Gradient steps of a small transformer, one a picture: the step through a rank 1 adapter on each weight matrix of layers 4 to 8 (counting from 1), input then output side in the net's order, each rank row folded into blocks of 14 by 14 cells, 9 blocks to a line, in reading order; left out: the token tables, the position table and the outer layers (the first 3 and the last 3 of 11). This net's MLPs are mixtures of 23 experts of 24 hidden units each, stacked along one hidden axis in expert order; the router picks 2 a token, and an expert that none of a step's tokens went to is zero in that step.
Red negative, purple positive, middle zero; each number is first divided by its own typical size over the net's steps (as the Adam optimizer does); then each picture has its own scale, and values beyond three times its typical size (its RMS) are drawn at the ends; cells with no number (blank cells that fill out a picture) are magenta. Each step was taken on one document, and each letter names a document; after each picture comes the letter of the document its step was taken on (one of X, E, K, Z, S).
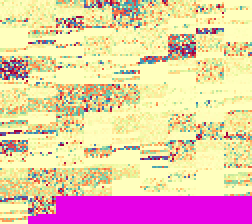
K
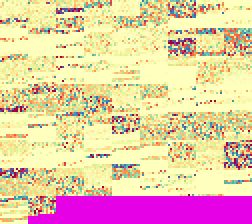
K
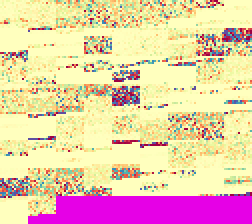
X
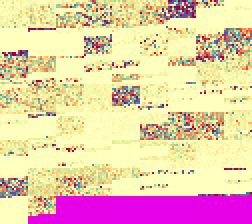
X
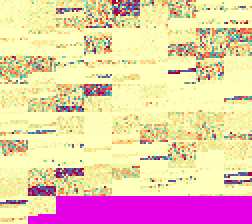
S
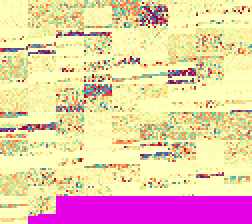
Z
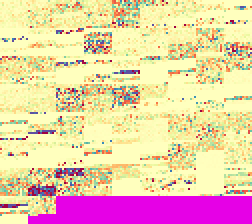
S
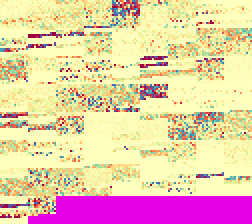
Z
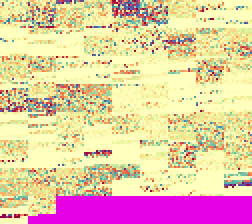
K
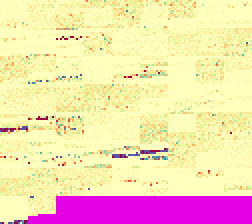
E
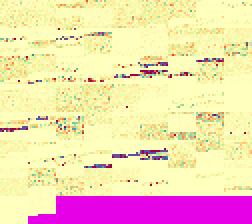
E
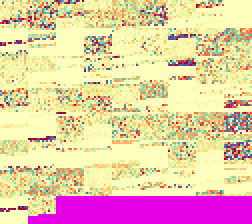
X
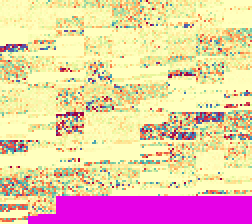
Z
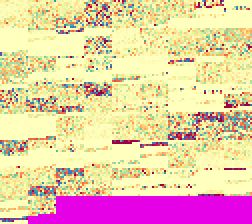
X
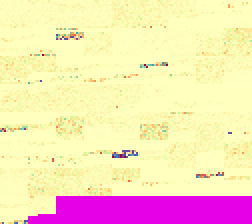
E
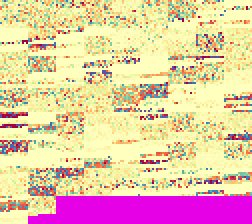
Z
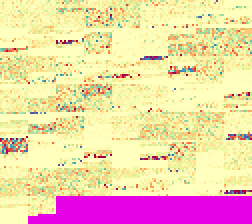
S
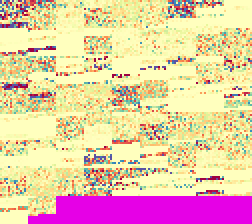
X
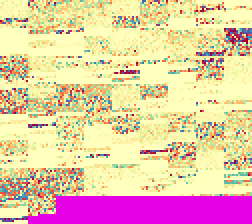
K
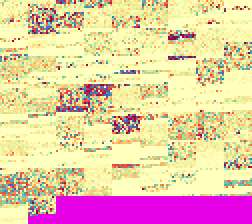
K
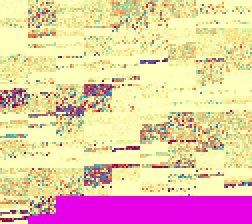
K
